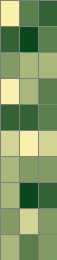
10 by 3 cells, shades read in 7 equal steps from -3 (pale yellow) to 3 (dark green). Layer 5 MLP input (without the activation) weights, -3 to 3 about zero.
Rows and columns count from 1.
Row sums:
0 6 -2 -3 5 -7 -1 4 -2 0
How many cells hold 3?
2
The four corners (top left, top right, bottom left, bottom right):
-3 2 -1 0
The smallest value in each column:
-3 -3 -2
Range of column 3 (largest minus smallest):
4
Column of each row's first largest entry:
3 2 1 3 1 1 2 2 1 2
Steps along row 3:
down same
